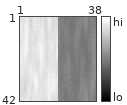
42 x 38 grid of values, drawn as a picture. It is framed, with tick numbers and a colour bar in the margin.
It is made of 1 by 2 panels. Panel 1,1: very high, streaked downward, faint in contrast. Panel 1,2: middling, streaked downward, faint in contrast.
